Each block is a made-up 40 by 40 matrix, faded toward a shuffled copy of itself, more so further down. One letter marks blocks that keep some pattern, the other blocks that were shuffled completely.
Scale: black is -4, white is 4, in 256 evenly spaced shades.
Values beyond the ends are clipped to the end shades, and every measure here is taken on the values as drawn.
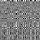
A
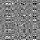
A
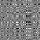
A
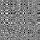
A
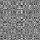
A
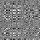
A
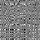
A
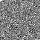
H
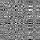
A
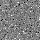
H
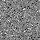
H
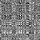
A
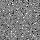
H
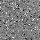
H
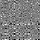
A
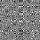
A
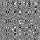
A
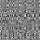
A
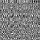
A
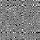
A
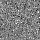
H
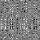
A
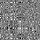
A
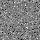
H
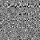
A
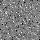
H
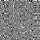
A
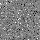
H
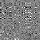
A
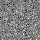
H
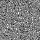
H
